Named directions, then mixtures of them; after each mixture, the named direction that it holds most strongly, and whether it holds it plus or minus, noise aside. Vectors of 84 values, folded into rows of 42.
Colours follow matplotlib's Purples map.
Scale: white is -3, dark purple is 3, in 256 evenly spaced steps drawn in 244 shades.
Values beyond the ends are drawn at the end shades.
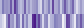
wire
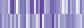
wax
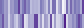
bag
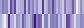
wire, plus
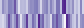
bag, minus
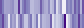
bag, plus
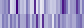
wax, minus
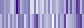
wax, minus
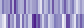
wire, plus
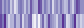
wire, minus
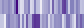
wire, plus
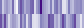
wire, minus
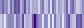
wire, plus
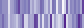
bag, plus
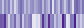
wire, minus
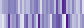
bag, minus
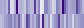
wax, minus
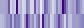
wax, minus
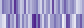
wire, plus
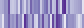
bag, minus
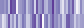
wax, plus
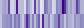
wax, minus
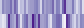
wire, plus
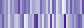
bag, plus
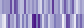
wire, plus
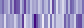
bag, plus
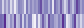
wire, minus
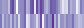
wax, plus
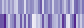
wire, minus
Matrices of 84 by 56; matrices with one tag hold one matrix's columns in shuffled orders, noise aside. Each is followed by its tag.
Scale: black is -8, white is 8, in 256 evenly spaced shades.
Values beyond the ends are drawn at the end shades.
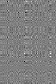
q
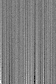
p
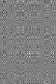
q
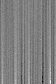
p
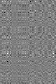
q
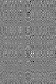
q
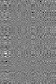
q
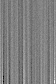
p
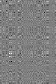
q
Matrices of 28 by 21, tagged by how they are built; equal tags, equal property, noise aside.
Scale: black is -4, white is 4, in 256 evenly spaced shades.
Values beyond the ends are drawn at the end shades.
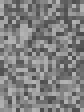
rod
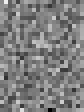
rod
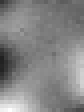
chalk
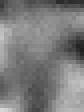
chalk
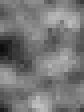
chalk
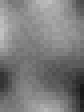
chalk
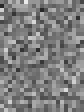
rod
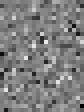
rod
